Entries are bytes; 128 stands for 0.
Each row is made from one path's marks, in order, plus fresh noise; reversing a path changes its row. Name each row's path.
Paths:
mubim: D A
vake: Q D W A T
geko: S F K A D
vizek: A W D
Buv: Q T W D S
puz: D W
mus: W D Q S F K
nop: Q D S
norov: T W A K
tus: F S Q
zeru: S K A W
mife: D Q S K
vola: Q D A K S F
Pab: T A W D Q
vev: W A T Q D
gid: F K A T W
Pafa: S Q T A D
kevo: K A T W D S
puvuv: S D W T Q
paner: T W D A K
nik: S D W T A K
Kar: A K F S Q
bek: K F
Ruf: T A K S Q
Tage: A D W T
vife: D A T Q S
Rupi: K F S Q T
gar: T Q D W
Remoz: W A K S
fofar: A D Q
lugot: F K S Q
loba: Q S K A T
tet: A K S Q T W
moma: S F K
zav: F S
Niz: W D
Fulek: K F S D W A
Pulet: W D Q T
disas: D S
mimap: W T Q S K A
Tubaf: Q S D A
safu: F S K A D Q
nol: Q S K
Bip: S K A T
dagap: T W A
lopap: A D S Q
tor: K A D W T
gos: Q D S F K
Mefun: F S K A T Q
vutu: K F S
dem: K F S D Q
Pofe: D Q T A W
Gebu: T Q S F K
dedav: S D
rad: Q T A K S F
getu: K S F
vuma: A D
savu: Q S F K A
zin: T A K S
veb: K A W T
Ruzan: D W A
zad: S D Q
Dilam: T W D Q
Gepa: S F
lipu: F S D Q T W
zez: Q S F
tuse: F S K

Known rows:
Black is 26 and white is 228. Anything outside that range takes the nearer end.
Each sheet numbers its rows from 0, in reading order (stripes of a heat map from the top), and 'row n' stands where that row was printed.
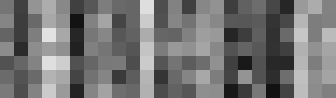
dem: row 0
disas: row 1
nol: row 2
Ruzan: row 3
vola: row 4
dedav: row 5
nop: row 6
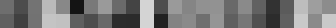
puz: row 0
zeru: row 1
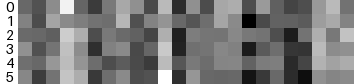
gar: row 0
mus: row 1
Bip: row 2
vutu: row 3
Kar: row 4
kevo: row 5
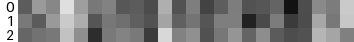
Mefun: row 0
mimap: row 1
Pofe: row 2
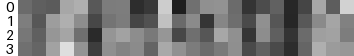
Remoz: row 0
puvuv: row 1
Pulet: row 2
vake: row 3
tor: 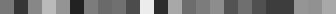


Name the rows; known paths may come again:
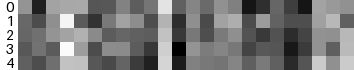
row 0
Fulek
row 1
gar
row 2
safu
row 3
zin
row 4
zeru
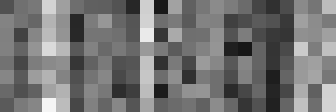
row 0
Ruf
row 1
vife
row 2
tor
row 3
savu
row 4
zad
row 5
puvuv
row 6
Remoz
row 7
loba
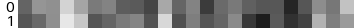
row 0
Mefun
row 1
vola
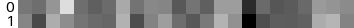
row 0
Gebu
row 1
mus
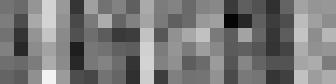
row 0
vake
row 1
gos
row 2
vizek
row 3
Ruzan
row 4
Pofe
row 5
tet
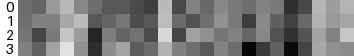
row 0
Kar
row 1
Pafa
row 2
veb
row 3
Buv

